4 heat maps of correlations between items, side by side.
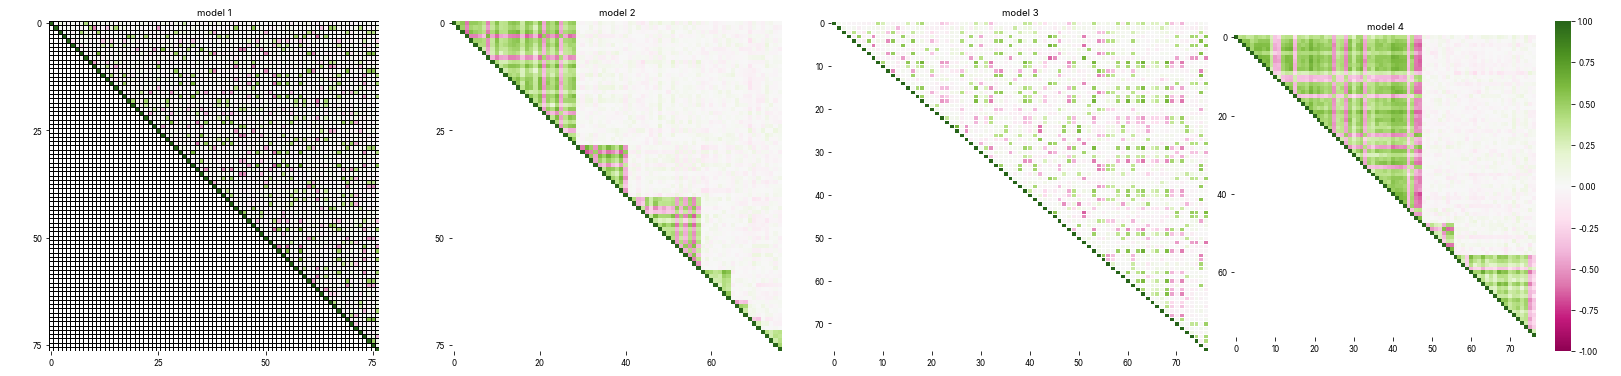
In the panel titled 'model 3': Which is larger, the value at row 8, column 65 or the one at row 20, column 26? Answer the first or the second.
the first
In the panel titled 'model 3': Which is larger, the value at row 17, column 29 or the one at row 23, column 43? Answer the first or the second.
the first
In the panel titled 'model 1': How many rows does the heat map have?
77
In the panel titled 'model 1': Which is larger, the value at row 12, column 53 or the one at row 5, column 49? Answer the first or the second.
the first
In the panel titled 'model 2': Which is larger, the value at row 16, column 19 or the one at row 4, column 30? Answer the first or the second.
the first
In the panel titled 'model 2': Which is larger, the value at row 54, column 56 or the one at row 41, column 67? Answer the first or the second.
the first
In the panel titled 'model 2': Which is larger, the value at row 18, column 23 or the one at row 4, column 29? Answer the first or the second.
the first
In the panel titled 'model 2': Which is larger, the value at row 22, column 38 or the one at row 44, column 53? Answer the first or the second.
the first
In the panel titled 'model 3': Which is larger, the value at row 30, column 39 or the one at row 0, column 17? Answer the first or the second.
the second
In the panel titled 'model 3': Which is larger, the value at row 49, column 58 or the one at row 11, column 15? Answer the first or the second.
the first
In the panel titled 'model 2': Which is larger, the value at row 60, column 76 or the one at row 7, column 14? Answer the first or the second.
the second
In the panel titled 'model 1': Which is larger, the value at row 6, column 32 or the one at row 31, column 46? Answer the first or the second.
the first
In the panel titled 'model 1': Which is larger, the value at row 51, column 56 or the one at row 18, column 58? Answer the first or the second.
the first
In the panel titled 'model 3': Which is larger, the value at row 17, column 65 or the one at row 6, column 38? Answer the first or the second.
the first
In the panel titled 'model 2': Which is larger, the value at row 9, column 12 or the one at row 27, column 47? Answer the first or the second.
the first
